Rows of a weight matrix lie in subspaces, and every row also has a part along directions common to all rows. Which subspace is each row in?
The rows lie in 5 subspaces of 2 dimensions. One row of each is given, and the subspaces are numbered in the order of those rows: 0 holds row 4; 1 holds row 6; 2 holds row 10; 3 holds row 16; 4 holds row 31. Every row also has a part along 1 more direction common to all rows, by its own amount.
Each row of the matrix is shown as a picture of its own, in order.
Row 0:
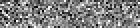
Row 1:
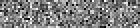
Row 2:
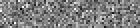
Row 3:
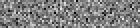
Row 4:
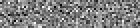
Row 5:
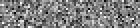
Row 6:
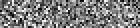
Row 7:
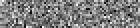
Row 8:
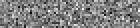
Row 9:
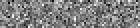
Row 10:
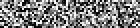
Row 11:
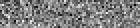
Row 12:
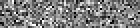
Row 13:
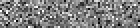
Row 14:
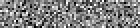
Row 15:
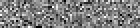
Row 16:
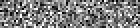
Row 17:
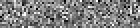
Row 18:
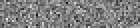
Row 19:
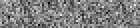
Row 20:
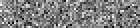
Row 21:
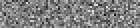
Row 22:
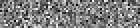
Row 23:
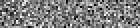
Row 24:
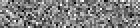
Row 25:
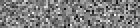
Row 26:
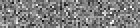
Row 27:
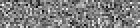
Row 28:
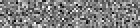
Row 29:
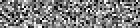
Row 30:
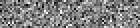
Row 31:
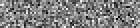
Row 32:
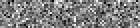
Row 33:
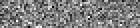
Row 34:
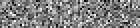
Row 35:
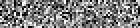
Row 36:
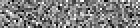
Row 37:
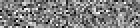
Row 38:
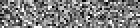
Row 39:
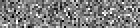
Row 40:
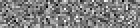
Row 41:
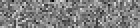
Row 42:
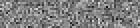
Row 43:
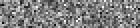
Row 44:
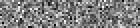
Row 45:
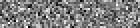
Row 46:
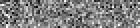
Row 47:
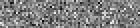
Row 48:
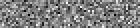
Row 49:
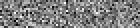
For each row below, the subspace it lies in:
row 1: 3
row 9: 0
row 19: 4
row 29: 0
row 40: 3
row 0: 4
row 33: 1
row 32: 0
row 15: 1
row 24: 1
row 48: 3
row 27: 4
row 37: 2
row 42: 4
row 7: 2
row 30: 0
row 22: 3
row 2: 0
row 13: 4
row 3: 2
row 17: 1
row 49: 2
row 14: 3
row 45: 3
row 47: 2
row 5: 4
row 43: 4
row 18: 3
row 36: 1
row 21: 3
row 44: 4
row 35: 1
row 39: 2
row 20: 0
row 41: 0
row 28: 0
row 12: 2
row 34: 1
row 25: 3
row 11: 4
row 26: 2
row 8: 2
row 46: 4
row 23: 3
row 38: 1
